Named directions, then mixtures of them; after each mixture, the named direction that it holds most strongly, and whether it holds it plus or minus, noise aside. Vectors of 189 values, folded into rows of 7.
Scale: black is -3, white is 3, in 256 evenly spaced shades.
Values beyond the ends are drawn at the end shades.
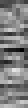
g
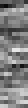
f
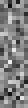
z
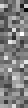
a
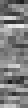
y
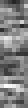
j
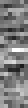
f, plus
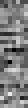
g, plus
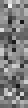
z, minus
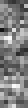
j, plus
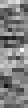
j, minus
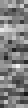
f, minus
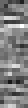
y, plus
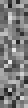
z, plus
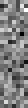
a, minus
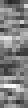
j, plus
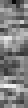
j, plus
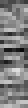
g, plus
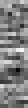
g, minus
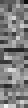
g, plus
